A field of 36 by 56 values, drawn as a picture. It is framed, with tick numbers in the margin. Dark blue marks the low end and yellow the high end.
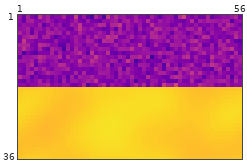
It is made of 2 by 1 panels. Panel 1,1: low, fine-grained. Panel 2,1: very high, smooth, faint in contrast.
